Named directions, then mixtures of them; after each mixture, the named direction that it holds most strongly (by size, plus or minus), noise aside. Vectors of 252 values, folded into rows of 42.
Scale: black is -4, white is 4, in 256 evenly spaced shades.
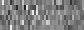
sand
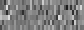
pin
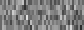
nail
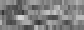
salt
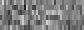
sand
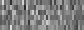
sand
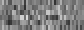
nail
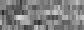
salt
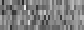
sand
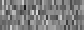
sand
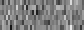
sand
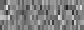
pin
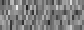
sand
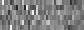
sand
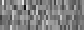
sand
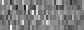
sand
